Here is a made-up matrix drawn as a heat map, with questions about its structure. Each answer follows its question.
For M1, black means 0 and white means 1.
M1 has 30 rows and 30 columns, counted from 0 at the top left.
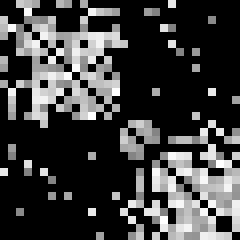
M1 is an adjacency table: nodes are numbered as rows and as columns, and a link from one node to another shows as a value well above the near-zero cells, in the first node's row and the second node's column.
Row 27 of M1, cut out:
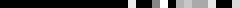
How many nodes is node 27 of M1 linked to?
9
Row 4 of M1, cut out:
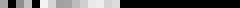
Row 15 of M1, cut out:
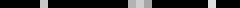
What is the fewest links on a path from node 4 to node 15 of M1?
2
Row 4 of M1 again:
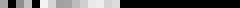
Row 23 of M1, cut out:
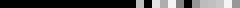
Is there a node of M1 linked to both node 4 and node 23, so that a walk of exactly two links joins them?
no
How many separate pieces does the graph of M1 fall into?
1
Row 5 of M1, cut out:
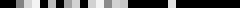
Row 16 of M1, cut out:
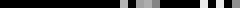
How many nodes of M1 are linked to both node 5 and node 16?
1
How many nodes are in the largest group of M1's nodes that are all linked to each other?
8
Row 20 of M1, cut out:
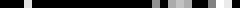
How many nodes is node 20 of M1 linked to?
8
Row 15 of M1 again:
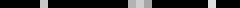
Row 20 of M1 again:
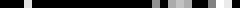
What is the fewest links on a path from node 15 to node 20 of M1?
2
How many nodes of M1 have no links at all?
0
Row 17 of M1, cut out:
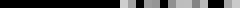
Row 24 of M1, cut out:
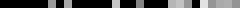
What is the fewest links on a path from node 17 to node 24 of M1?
1
